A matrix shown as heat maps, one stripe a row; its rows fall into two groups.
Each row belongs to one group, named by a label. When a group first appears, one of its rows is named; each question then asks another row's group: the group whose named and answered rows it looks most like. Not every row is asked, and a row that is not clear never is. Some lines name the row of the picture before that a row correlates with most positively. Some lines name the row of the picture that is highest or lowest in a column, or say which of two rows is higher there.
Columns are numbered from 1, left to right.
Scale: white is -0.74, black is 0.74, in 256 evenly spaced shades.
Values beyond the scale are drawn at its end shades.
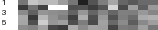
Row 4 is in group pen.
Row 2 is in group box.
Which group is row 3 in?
pen
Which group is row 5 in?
pen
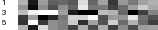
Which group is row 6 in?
pen
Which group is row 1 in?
pen
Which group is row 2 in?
pen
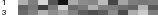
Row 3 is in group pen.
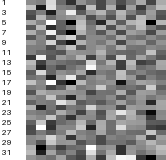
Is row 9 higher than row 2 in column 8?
No
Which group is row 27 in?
box
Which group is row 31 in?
pen
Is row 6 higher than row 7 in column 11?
Yes
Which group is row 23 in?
box
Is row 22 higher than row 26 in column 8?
Yes
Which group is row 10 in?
box
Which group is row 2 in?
pen
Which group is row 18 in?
box
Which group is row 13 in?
pen
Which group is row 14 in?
pen
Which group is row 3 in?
box
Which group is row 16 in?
box
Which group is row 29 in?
pen
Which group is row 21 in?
box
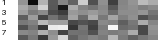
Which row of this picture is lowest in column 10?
6
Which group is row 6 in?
box
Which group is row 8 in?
box
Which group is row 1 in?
pen
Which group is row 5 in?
pen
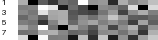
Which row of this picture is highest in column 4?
1
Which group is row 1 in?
pen
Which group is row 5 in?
box
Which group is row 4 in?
box
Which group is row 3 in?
pen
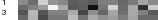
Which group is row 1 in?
pen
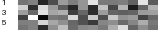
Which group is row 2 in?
pen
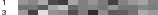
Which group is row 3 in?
pen
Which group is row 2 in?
box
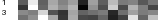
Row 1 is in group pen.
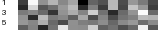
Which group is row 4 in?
pen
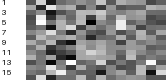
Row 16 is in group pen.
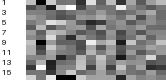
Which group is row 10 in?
pen
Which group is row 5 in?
pen
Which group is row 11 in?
pen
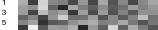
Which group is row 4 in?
box
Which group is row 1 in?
pen
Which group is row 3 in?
pen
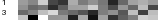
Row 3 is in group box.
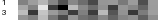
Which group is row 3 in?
pen
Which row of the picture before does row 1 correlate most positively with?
3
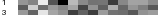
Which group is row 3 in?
pen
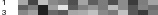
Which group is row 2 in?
box
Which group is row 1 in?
pen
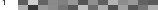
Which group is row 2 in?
pen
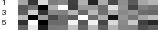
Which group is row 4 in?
pen
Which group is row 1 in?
pen
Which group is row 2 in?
box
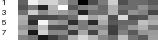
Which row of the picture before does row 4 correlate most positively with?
4
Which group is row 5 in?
pen
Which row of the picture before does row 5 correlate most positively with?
1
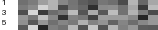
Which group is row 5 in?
pen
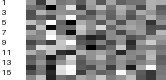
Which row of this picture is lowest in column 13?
14
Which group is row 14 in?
box
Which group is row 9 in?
box
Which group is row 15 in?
box
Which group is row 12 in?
box
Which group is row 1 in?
pen
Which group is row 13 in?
box
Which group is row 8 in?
pen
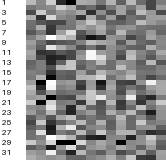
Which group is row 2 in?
box
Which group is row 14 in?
box
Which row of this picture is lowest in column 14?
21
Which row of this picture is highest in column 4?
29
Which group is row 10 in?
pen
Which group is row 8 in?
pen
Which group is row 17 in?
pen
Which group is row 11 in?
pen
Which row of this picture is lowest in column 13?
17
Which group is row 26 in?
box
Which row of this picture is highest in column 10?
29
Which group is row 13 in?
box
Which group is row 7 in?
box
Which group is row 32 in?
pen
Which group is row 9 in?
pen
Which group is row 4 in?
pen
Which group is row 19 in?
pen
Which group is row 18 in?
pen
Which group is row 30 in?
box
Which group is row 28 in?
pen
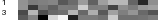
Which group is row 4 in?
box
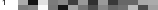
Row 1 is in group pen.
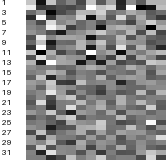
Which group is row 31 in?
pen
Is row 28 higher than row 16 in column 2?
Yes
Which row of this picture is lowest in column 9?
2
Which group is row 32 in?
box
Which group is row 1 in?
pen
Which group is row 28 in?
pen
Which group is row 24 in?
box
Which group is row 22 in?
box
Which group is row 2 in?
pen
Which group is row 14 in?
pen
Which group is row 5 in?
pen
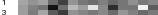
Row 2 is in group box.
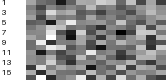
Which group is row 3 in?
pen
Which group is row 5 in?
box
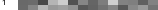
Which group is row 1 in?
box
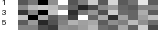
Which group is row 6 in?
box
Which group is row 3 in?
box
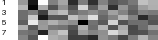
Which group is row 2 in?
pen
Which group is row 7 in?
box
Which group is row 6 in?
pen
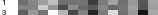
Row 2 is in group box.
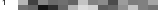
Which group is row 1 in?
pen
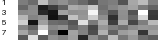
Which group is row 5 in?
pen
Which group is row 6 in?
pen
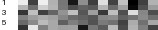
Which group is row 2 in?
pen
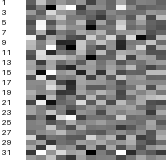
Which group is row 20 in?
pen
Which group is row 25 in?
box
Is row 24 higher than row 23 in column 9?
Yes
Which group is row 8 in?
pen
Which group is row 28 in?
pen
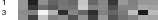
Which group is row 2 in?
pen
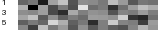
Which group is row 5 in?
box
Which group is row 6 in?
pen
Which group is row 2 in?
pen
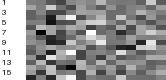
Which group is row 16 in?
box
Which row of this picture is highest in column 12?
9
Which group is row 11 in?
box
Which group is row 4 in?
box
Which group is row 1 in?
box
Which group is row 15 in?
pen
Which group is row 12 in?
pen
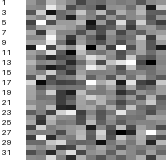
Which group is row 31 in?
box
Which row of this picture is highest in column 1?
10
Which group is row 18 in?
pen
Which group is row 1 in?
pen
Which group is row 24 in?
pen
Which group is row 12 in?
pen
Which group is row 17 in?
pen
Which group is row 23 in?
box
